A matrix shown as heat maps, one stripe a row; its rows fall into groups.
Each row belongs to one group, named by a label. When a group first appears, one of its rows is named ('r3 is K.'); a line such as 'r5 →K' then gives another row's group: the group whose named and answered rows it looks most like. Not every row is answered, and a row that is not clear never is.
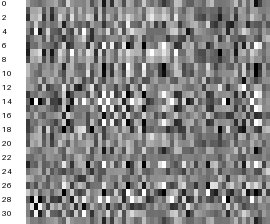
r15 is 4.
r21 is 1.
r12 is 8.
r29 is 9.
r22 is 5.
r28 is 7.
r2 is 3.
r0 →1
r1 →3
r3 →1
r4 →7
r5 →5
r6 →4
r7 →3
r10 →1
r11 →5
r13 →4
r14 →7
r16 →1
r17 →4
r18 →5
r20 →3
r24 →5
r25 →8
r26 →4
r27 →1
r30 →7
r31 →1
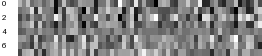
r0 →1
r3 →5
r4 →5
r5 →8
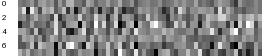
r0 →5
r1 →9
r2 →4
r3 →4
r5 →3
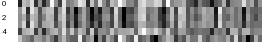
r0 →3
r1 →9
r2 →9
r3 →9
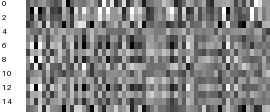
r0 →4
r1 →7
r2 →7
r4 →8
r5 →9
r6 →9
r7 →3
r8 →9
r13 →3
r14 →9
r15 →5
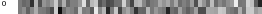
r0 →8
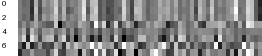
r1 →8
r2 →8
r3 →4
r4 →9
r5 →9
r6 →7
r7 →4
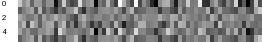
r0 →1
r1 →5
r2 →8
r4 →1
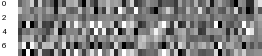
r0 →5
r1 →1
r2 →5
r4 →4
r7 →7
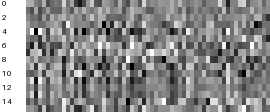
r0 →8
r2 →8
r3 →1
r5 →8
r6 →7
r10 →5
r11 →9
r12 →9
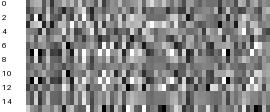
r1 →5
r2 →7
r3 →3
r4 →8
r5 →9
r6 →4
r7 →7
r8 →7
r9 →5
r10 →4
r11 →7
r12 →4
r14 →7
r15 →1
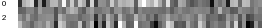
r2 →1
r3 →1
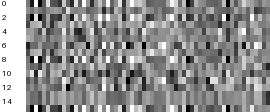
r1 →1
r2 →7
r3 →3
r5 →8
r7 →3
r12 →4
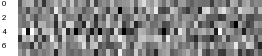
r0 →3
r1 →4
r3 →5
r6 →8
